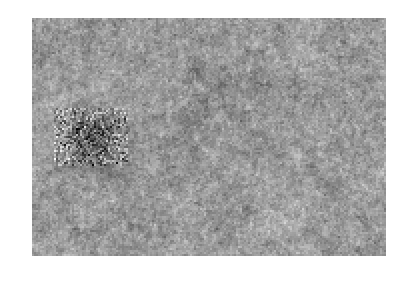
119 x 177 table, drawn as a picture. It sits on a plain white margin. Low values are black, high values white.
Odd patch: rougher, in the middle left. Odd rows or columns: none. Ninth with the lowest average: middle left. Mirror symmetry: none. Dips: one, in the middle left. Histogram: skewed, a long tail of low values. Roughest part: middle left.
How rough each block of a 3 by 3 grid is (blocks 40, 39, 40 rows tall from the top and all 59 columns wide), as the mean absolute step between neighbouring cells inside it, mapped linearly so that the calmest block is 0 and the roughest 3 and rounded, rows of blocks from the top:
000 / 300 / 000
